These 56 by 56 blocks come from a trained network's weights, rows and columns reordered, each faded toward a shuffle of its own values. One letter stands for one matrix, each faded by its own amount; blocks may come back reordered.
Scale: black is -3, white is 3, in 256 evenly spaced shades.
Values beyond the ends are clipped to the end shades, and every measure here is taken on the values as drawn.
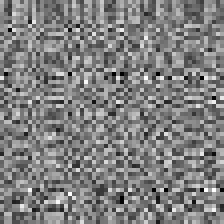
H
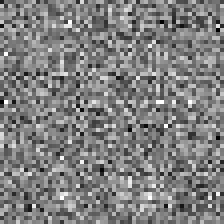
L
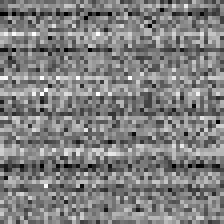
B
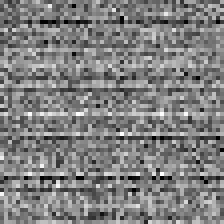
B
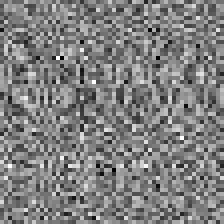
H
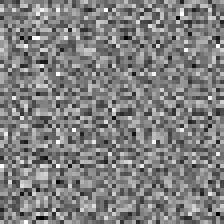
L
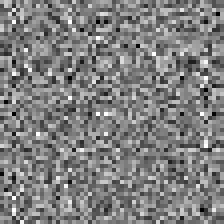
L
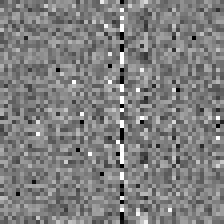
H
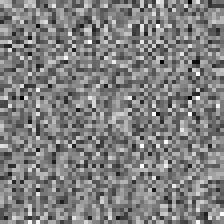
L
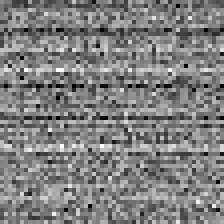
B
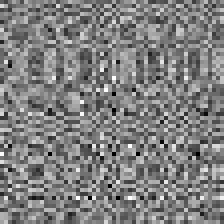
H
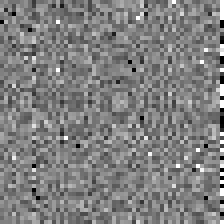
H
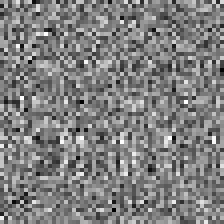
L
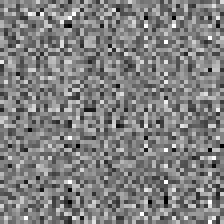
L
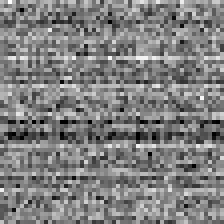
B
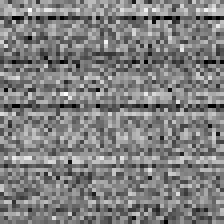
B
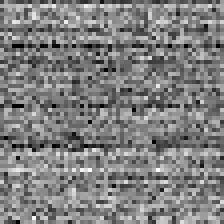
B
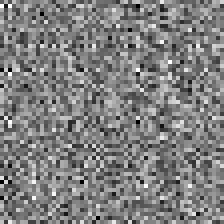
L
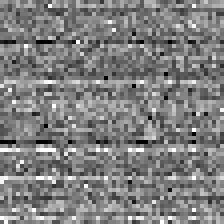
B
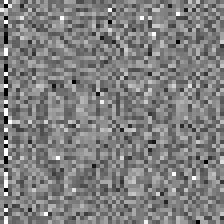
H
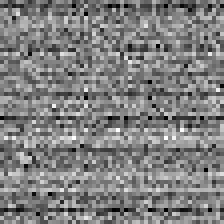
B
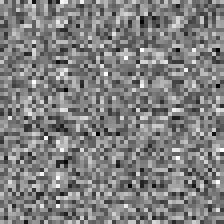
L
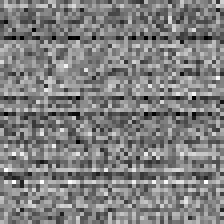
B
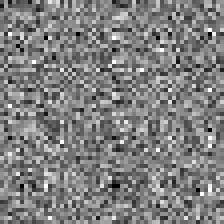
L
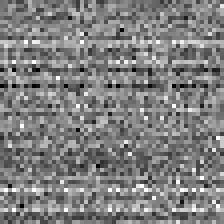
B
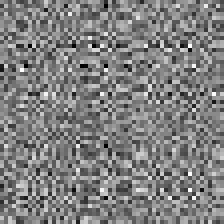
H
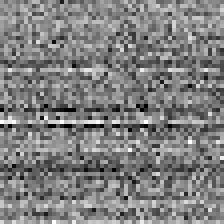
B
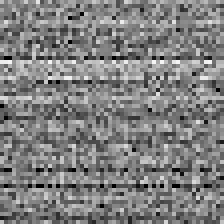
B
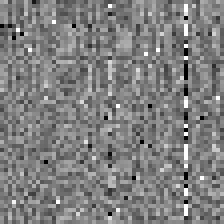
H
